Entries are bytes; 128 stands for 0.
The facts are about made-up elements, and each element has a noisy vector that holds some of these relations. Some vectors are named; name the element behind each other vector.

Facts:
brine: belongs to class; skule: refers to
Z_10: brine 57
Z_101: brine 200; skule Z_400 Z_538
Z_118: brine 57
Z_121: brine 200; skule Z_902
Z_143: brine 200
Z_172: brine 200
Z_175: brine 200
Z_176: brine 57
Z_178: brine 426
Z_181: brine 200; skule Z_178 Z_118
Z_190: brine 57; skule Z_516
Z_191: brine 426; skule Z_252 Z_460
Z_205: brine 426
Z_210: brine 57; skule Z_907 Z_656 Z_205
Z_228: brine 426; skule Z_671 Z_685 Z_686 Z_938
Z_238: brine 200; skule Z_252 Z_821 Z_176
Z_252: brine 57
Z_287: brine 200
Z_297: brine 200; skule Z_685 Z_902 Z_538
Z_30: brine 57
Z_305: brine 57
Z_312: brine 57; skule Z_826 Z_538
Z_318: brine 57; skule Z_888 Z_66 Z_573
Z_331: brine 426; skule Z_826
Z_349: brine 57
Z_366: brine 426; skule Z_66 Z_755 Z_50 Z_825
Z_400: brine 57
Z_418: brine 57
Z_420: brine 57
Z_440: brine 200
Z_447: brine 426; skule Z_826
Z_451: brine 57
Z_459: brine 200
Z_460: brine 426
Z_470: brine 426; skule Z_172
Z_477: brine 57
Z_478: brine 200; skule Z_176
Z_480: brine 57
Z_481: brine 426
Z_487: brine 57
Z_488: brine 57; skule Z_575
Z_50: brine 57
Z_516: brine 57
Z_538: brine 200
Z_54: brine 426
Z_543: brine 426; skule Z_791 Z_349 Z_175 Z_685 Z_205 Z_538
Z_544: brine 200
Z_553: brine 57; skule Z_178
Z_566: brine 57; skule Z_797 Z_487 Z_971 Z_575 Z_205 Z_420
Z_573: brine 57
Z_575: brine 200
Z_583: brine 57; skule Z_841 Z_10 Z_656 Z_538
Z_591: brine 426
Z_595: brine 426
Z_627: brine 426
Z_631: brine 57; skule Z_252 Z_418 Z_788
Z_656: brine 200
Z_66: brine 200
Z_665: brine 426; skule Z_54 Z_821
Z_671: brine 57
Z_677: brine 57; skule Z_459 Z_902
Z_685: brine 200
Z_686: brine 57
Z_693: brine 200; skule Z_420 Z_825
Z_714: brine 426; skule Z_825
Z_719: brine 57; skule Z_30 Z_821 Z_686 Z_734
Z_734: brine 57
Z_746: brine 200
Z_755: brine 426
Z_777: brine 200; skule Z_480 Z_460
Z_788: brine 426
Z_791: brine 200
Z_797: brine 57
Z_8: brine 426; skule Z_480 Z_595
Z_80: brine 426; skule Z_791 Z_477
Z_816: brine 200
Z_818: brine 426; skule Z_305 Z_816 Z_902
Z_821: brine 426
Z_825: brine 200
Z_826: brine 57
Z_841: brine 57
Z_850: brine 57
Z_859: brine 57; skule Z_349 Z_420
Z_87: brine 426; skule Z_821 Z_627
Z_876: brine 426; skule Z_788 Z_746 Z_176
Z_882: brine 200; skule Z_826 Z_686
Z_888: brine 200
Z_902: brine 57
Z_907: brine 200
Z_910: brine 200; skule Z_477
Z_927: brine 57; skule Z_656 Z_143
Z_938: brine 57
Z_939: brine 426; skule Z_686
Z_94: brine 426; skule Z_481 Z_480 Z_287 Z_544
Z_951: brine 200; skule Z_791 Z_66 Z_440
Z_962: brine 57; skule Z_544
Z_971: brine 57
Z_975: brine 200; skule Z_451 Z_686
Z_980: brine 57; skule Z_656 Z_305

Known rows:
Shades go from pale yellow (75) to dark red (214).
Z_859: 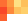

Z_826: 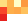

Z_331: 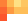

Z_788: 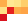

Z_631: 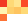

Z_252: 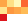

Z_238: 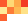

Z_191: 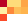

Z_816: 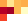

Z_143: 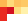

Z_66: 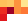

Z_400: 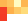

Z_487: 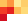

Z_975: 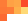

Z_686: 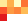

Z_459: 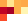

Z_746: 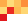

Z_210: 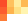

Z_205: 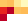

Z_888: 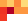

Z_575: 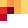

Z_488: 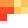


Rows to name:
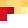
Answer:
Z_656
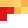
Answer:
Z_685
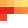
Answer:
Z_50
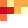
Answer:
Z_121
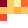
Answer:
Z_962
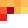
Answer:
Z_172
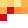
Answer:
Z_821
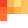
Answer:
Z_228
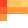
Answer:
Z_318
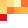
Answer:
Z_176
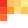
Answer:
Z_543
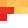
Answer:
Z_175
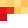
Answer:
Z_538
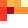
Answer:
Z_714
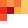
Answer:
Z_693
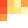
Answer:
Z_583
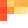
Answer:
Z_101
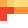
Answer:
Z_573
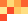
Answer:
Z_478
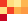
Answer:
Z_460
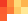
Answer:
Z_566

